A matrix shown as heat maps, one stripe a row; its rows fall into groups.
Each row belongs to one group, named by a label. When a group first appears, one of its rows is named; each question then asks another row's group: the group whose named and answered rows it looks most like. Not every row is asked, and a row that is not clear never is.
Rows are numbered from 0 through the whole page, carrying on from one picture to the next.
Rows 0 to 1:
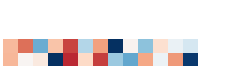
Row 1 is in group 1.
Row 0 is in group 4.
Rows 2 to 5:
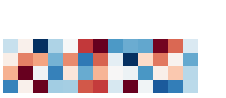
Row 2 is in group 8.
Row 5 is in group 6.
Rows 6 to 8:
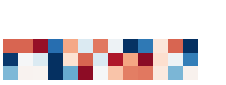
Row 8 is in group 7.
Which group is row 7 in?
7
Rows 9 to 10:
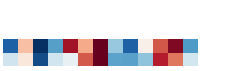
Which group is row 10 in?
8
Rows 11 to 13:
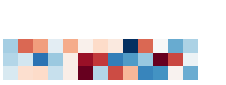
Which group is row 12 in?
8
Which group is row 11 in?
1
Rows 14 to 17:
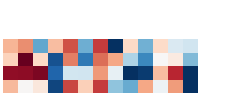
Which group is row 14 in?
4
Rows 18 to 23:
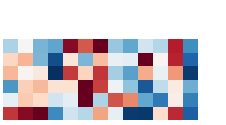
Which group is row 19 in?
1
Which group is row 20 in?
1
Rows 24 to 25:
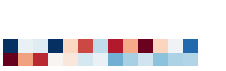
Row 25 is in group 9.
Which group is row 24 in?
7
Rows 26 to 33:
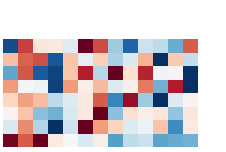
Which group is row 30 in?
6
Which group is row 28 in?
7
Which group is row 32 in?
7
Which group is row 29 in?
1
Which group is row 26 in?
8
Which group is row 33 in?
9
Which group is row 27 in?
1
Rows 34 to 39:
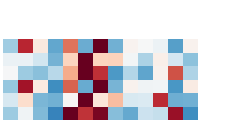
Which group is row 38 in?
7
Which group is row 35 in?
7
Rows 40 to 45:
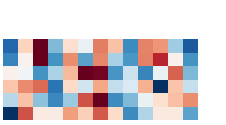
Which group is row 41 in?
1
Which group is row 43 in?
1
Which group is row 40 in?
1
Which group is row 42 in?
8
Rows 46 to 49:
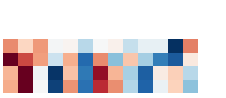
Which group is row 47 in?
9
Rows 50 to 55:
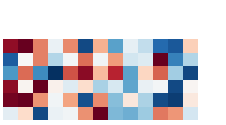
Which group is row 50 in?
9
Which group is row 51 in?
7
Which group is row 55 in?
8
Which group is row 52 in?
7
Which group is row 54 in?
9
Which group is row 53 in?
9
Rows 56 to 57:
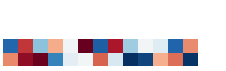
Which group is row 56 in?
7
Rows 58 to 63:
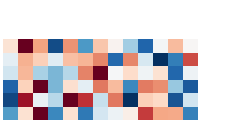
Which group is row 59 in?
6
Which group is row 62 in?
7
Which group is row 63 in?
1
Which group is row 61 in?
1
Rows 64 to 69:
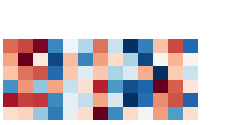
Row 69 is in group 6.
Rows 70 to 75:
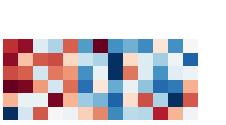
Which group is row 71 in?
9
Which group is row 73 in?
9
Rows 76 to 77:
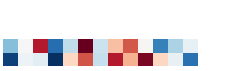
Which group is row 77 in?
7
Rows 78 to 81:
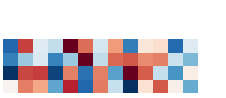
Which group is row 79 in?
7
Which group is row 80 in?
6
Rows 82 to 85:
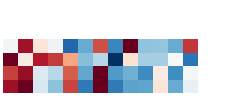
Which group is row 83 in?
9
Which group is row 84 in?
4
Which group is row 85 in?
4
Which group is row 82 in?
6
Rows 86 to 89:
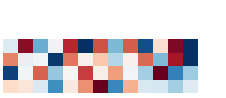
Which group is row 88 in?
7
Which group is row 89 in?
6
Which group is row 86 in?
4
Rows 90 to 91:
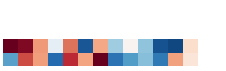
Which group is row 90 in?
9
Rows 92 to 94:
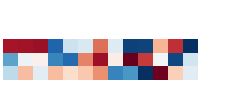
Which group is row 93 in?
6
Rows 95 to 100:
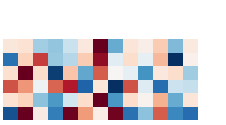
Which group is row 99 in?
6
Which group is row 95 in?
6
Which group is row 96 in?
6
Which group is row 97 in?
4
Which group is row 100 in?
7
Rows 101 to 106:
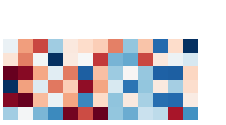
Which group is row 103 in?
9
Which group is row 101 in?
1
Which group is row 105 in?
9
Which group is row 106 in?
8
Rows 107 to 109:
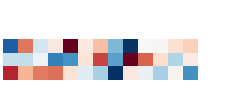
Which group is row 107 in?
8
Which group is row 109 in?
9
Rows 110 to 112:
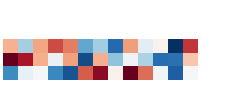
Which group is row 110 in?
9
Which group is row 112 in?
6
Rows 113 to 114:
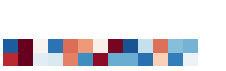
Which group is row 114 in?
4
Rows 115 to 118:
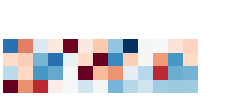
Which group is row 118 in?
9
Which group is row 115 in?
8
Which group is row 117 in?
7
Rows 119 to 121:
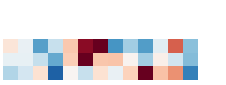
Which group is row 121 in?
1
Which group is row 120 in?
7
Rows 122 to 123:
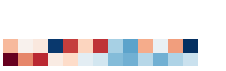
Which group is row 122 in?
1
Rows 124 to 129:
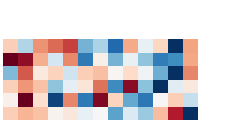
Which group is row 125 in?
9
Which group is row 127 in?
6
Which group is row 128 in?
4
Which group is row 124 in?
9
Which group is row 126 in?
6
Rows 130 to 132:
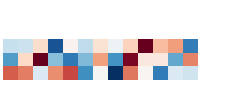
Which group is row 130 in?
1
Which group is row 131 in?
6
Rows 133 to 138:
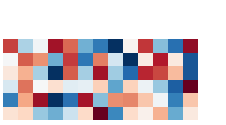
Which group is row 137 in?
7
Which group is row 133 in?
9
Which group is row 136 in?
6
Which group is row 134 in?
1
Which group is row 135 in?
1
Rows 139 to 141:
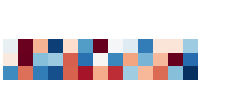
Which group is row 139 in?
4
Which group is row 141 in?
7
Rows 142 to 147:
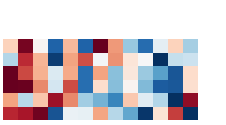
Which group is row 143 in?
7
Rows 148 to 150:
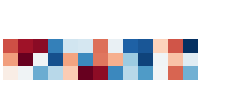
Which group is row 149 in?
4
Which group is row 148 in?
4
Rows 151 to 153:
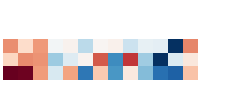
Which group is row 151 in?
9
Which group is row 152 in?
6
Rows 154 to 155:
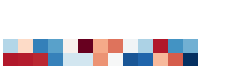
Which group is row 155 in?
4
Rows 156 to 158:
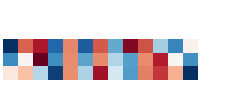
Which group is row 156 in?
6
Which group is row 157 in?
1
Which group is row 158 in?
1
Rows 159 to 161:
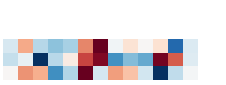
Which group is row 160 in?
8
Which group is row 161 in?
7
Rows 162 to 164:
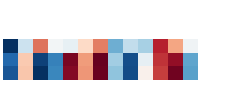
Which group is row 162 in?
8
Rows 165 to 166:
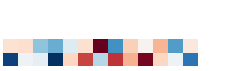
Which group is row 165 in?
6
